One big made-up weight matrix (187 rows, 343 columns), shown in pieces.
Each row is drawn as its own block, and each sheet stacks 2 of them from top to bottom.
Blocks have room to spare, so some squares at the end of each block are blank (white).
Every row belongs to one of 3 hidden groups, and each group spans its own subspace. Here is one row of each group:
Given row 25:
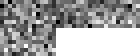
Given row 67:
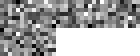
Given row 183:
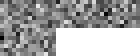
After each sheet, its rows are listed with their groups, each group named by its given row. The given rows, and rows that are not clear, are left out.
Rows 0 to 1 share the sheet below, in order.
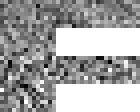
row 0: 25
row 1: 67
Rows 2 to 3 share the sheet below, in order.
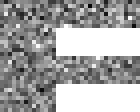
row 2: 67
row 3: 67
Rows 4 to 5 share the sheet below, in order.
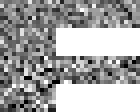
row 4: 25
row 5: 67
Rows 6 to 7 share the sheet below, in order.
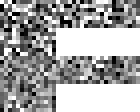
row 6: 183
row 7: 183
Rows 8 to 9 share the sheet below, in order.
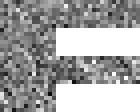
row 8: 67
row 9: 25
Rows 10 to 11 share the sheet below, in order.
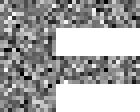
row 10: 183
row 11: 67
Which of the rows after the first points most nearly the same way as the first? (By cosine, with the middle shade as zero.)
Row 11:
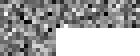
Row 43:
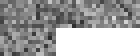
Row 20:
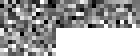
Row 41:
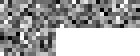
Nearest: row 43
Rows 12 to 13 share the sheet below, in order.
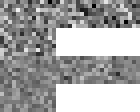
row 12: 25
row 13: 183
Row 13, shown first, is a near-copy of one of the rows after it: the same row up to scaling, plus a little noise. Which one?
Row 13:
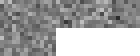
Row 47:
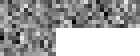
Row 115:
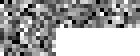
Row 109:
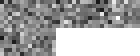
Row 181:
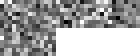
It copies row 181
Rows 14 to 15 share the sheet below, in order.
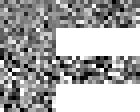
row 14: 183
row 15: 183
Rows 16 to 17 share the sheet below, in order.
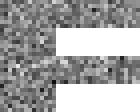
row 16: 67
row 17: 67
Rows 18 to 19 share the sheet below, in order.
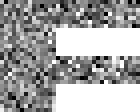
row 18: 67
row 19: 183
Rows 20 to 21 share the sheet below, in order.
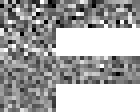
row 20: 25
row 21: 183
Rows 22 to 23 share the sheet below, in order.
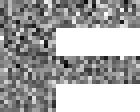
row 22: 183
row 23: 67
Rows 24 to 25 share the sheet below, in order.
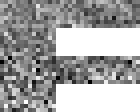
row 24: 25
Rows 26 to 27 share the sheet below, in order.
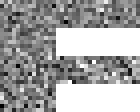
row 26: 183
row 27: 25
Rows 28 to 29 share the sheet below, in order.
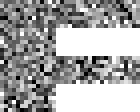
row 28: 25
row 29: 183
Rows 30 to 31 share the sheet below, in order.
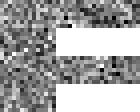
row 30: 25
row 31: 183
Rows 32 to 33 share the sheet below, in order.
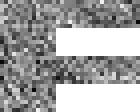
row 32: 25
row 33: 25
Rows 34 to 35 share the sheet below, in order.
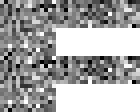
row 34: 67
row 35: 67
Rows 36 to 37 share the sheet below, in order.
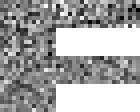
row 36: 67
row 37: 67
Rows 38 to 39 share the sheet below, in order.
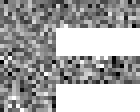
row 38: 67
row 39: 183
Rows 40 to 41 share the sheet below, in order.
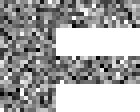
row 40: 25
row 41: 183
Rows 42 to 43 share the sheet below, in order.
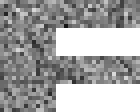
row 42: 67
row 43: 25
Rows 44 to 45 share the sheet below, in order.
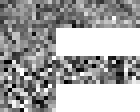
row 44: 25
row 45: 67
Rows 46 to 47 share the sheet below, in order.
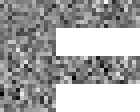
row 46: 183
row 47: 183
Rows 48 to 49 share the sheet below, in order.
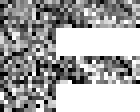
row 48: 25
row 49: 25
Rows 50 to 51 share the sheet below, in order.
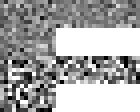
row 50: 67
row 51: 183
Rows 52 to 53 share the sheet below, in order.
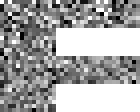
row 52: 183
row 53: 67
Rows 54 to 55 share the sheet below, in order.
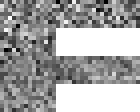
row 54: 183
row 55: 25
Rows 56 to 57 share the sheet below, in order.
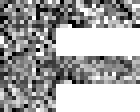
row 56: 25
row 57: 25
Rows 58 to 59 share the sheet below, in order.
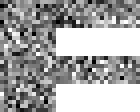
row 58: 25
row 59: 183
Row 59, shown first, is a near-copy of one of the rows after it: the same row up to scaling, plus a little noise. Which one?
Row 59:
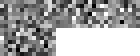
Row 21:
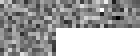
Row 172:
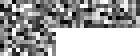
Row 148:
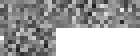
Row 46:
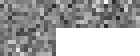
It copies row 148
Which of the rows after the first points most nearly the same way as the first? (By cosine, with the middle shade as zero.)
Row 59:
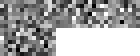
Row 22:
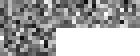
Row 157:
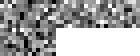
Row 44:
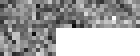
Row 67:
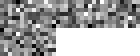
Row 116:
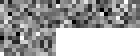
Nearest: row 22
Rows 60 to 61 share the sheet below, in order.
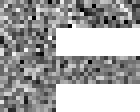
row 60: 25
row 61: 67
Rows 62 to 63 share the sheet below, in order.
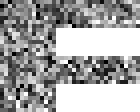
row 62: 25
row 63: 183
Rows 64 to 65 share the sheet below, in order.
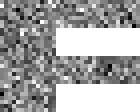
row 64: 25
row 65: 183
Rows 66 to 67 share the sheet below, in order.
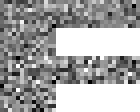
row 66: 67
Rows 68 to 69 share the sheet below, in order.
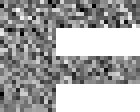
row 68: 25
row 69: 183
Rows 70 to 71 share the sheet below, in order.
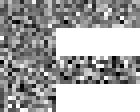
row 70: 183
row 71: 183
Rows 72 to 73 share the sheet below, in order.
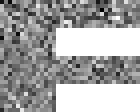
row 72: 183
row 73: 183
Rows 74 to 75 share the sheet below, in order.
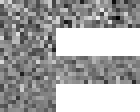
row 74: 183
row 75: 25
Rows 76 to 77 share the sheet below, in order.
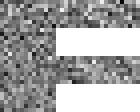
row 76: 67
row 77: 25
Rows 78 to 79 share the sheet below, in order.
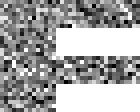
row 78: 25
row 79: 67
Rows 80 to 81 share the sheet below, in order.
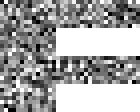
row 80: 67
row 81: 67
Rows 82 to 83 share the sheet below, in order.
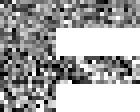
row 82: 183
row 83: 25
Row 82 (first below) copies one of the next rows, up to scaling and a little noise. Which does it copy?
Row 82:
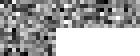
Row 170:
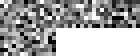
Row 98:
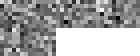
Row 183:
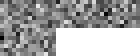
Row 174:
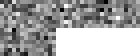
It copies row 174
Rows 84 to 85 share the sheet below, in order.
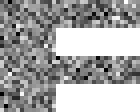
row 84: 183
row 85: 183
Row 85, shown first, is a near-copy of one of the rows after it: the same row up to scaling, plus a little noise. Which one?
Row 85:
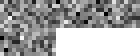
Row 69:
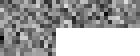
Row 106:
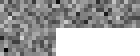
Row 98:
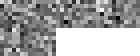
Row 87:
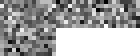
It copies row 106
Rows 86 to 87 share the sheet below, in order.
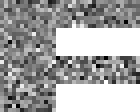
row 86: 25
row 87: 183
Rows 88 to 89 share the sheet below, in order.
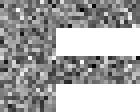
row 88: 25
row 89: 67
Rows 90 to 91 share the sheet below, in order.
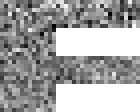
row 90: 67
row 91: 25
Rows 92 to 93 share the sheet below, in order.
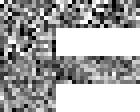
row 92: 183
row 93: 25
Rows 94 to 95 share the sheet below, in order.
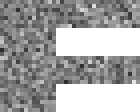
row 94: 25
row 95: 67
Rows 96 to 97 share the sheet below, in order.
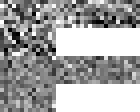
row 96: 25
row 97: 67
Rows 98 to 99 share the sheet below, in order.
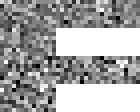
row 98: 183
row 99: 67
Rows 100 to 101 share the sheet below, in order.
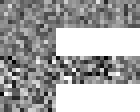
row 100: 67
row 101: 183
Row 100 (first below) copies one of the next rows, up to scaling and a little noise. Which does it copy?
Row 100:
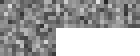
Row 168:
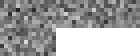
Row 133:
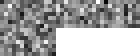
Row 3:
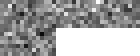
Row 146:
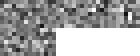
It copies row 133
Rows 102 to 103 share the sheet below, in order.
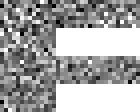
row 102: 25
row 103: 67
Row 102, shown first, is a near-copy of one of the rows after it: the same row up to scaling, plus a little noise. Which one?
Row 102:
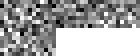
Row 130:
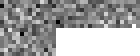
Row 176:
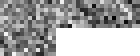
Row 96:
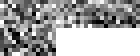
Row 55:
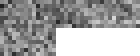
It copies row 130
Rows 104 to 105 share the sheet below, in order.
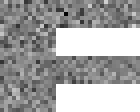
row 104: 67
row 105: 25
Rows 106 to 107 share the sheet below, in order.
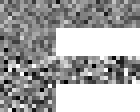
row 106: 183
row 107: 67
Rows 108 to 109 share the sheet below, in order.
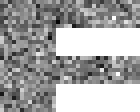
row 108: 25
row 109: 183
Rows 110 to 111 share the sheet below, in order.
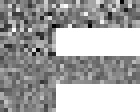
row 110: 67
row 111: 67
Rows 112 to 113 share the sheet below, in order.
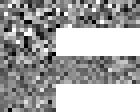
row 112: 67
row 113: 67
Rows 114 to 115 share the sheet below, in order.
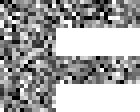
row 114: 183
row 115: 183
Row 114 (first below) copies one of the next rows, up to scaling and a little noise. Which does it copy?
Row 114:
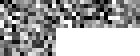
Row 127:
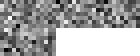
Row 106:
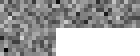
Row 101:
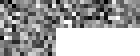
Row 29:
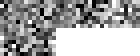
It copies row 101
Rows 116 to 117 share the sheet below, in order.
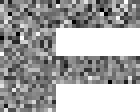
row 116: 183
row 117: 67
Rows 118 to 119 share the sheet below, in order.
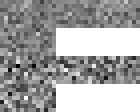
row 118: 183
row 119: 67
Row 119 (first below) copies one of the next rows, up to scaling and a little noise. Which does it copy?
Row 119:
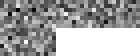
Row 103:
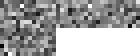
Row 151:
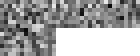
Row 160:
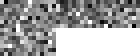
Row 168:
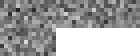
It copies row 168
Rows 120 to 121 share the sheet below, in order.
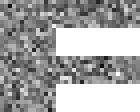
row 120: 67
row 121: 183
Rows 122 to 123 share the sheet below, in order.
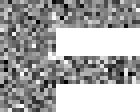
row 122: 67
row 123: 67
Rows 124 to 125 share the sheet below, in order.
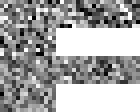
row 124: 25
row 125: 183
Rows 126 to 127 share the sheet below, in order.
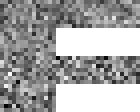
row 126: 25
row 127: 183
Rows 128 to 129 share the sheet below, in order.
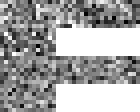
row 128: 25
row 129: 67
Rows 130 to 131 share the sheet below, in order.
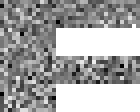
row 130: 25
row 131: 183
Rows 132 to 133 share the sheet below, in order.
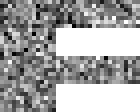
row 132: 25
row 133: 67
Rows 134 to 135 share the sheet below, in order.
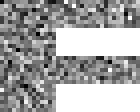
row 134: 67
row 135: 67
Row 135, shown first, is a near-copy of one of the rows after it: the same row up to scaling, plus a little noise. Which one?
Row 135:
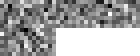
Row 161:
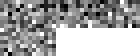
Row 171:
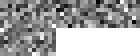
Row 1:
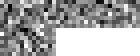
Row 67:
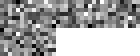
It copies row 1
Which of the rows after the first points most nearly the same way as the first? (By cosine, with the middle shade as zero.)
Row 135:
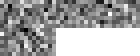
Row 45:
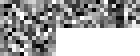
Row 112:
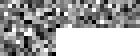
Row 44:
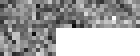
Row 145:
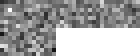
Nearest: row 45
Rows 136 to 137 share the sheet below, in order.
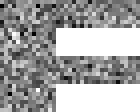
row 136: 25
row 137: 183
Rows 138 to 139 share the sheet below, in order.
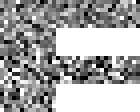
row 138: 67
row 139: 183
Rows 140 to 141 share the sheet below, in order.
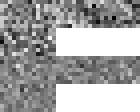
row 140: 25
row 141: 25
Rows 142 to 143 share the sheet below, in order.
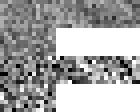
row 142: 25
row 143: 25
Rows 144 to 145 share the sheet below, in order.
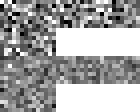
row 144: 183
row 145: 67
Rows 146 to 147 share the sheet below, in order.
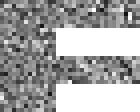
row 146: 67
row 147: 25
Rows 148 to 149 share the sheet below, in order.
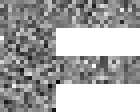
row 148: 183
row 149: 67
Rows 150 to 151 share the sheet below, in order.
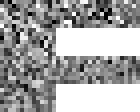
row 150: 183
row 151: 67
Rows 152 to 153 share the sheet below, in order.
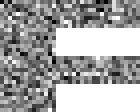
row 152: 183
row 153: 183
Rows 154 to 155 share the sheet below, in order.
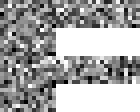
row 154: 67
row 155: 67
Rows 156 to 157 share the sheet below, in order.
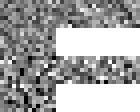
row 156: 25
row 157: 67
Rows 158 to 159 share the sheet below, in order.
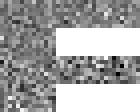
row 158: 183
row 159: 183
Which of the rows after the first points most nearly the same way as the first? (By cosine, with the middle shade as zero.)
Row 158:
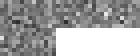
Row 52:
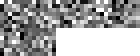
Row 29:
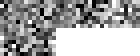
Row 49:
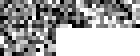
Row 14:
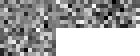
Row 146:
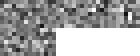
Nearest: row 52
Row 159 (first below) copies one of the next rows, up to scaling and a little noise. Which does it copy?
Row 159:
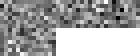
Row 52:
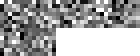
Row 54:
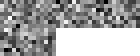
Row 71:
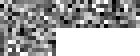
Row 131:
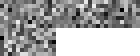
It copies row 71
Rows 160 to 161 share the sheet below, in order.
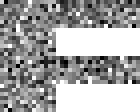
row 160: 67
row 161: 67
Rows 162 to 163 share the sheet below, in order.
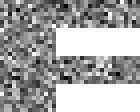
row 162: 67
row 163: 183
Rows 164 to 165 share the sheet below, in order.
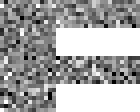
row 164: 25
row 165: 183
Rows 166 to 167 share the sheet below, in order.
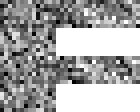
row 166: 25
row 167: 25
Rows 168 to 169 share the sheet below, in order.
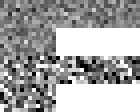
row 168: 67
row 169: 25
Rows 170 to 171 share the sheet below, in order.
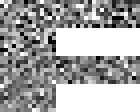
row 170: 183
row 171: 67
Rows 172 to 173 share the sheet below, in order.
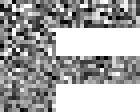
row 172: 183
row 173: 183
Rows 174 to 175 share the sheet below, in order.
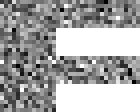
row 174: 183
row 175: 25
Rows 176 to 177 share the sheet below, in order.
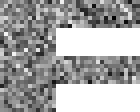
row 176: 25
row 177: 67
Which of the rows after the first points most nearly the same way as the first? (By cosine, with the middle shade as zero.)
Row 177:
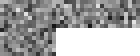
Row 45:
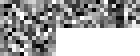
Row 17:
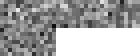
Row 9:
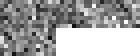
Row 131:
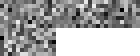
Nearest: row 17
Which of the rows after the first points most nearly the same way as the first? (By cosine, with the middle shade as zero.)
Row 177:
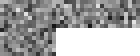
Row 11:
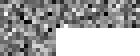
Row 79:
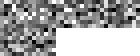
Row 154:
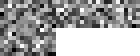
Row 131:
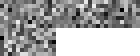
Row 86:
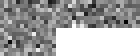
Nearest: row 79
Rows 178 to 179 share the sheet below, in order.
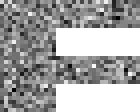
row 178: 183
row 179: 67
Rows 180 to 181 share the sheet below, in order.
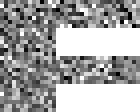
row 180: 25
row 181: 183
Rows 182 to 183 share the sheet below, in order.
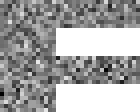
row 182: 67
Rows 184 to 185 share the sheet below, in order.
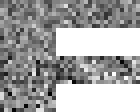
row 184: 183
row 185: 25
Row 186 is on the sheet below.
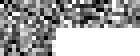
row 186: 183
